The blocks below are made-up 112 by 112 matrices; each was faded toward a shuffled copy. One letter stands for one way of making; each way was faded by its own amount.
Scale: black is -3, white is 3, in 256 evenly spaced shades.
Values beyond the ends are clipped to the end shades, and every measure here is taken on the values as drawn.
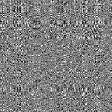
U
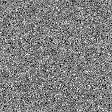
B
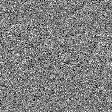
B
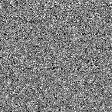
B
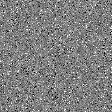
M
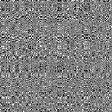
U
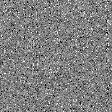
M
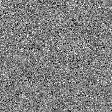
B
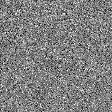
B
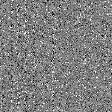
M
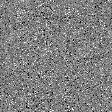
M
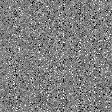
M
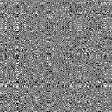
U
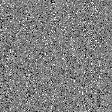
M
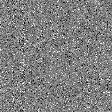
M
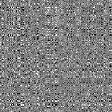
U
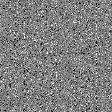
M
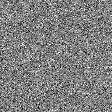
B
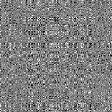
U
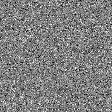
B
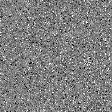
M
